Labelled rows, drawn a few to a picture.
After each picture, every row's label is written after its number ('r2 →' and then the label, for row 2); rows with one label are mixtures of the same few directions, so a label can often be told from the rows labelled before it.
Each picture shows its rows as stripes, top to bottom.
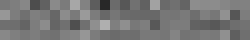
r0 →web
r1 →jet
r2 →web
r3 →jet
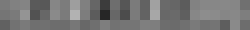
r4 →web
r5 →web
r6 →jet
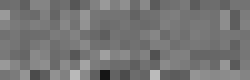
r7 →web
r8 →jet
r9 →jet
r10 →web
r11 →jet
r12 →web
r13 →jet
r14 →web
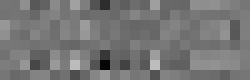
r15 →web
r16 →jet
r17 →jet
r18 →jet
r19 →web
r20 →web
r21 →web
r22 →web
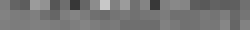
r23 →web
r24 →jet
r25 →jet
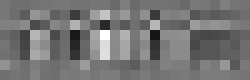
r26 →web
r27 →web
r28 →web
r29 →web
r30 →web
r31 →web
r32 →jet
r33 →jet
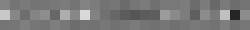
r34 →jet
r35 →jet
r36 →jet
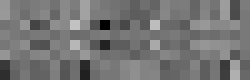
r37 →jet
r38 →jet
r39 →web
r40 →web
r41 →web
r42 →jet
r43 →jet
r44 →jet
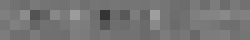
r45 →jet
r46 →web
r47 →web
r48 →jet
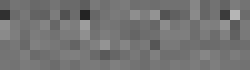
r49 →jet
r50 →jet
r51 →jet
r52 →jet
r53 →web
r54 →web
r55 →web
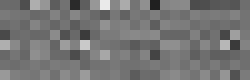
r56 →web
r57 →web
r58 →web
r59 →jet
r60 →jet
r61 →web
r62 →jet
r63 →jet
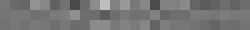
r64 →web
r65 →web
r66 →web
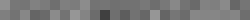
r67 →jet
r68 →web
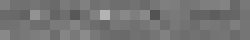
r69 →jet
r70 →web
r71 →web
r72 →jet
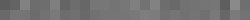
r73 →jet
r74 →jet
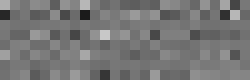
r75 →jet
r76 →jet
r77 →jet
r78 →web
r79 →web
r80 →jet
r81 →web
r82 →web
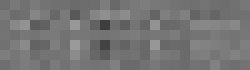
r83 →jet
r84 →web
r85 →web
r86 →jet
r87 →web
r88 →web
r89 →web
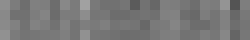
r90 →jet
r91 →jet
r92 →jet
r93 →jet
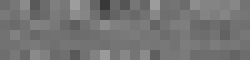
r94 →web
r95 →web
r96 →web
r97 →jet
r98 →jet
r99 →web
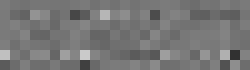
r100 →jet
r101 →web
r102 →jet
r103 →web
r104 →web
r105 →jet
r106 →jet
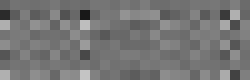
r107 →jet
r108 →jet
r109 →jet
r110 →web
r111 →jet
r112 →jet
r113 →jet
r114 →jet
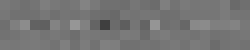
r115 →jet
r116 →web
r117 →web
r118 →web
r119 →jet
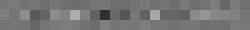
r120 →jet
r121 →web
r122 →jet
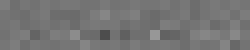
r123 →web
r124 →web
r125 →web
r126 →web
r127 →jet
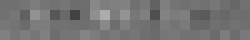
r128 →web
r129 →web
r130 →web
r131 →jet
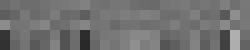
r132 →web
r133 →jet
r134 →jet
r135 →jet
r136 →jet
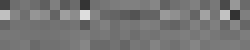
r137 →jet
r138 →jet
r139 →jet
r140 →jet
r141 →web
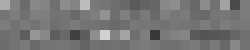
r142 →jet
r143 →web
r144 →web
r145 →web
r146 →jet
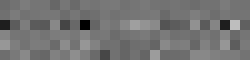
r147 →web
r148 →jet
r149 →jet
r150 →jet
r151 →jet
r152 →web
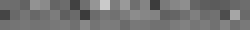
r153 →web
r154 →jet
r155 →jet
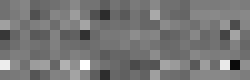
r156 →web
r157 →web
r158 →jet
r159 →jet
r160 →jet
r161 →web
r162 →jet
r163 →web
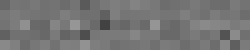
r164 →jet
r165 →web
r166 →web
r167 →jet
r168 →jet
